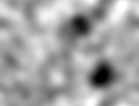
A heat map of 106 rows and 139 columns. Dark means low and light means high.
Most values sit high, with a long tail of low ones. There are two dips. No single row or column stands out from its neighbours. No lone cell stands out from its neighbours.
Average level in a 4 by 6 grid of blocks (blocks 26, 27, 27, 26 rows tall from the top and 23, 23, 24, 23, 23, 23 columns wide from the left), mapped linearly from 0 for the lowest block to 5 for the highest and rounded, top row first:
435235 | 343133 | 343303 | 323423
